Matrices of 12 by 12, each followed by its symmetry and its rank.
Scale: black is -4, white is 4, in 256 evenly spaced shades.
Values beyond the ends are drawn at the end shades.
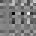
neither, rank two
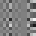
neither, rank one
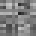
neither, rank two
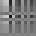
neither, rank one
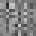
neither, rank two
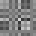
symmetric, rank one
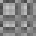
symmetric, rank one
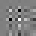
symmetric, rank one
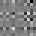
neither, rank two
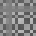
symmetric, rank one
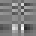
neither, rank one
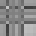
symmetric, rank one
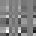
neither, rank one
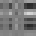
neither, rank one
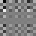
neither, rank one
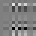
neither, rank one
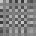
symmetric, rank one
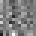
neither, rank two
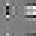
neither, rank one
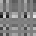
neither, rank one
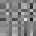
neither, rank two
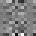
neither, rank two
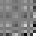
symmetric, rank one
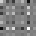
symmetric, rank one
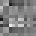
neither, rank two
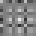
symmetric, rank one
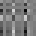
neither, rank one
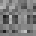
neither, rank two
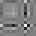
symmetric, rank one
